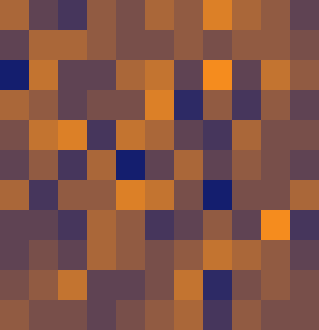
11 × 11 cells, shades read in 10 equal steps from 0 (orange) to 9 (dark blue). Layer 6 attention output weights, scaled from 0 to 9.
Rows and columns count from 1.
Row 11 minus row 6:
-2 1 -2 3 -4 -2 0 1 0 0 -1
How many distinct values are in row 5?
6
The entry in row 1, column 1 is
3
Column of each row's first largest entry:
3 1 1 7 4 5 8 3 1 8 8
